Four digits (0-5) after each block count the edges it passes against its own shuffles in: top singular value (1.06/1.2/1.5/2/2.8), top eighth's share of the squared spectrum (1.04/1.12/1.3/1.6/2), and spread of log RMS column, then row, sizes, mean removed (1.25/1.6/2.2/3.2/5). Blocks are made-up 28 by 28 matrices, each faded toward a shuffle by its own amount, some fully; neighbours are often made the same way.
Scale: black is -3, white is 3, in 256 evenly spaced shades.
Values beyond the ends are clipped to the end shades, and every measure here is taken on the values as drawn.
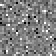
0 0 0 0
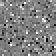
1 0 0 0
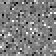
0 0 0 0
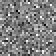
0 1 0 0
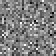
2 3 1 1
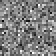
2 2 0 0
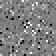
0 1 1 0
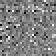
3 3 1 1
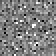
0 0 0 0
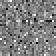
1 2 0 0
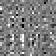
3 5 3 2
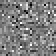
3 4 1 1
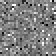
0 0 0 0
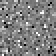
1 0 0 0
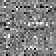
3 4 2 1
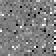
2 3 0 0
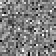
0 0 0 0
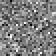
0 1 0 0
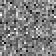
0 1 1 0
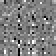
3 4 2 1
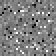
0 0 0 0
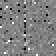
2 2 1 0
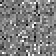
1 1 1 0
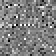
2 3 0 1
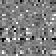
3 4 1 2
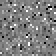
0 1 0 0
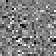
3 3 1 2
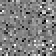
3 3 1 1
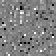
2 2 0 0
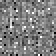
1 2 1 0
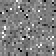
1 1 0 0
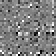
3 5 2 2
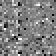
3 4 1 1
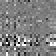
3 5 2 3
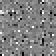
2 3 1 1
